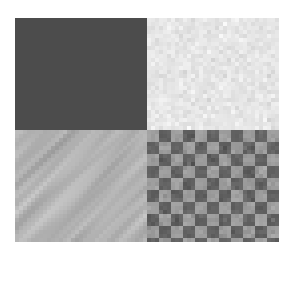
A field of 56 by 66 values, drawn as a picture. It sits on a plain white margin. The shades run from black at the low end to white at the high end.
The table splits into 2 rows of 2 panels. Panel 1,1: low, flat. Panel 1,2: very high, fine-grained, faint in contrast. Panel 2,1: high, slanting up to the right, faint in contrast. Panel 2,2: middling, checkered, strong in contrast.
